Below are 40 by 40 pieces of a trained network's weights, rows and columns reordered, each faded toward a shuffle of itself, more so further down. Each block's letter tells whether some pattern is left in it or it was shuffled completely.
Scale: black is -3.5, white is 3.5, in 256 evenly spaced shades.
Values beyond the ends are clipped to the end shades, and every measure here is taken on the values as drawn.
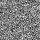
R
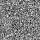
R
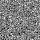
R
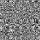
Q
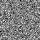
R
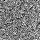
R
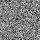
R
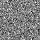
R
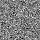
R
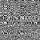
Q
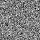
R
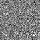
Q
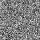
R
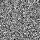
R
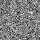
R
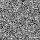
R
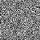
Q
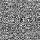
Q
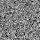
R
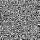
Q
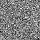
R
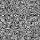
Q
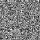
Q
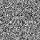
Q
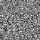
Q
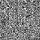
Q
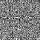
Q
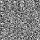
Q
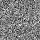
R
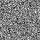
R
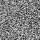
R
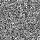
R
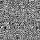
Q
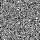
R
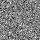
R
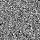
R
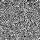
Q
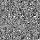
Q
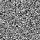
Q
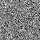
R
